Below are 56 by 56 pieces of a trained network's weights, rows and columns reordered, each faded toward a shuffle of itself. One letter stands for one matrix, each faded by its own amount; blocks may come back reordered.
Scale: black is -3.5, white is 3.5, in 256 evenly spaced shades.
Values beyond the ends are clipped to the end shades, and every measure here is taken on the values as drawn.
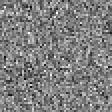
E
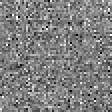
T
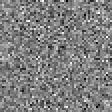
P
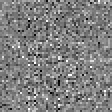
T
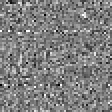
P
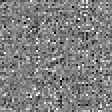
T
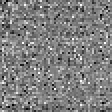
T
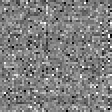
T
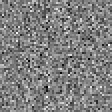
E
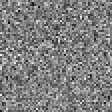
E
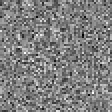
E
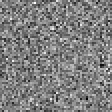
E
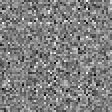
P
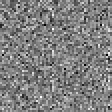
E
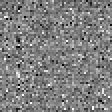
T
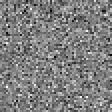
E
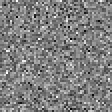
E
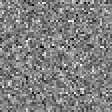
P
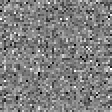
T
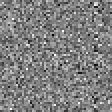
E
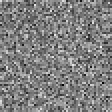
E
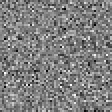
P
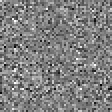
P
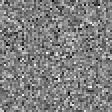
E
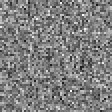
E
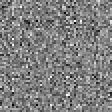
P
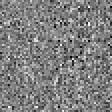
P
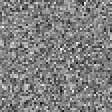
E
